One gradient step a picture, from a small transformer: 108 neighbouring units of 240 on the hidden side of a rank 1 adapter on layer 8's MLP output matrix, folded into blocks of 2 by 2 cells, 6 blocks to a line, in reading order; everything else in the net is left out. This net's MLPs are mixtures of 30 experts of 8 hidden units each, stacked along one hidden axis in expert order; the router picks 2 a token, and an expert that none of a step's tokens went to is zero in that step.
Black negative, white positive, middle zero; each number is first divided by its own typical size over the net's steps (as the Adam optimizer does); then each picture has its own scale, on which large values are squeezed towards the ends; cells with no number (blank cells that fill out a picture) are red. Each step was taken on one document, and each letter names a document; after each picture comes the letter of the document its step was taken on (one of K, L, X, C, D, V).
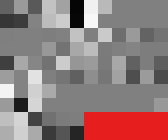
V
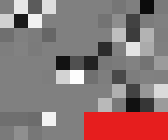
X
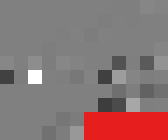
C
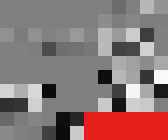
X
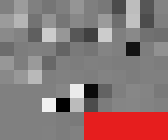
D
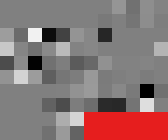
D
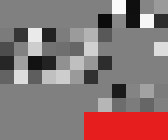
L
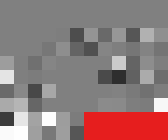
V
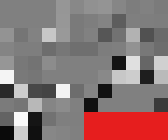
V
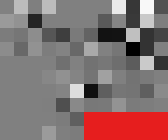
D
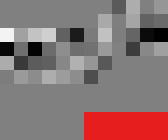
L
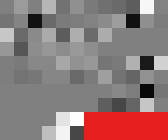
D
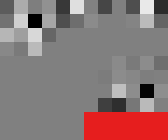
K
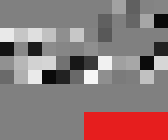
L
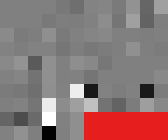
D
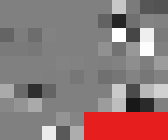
X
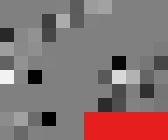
C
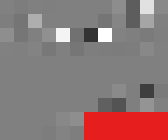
K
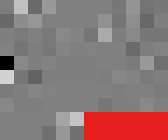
D
